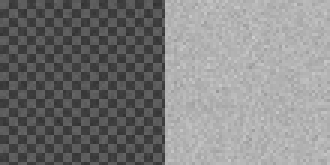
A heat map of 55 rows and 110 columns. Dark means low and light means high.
It is made of 1 by 2 panels. Panel 1,1: low, checkered. Panel 1,2: high, fine-grained, faint in contrast.
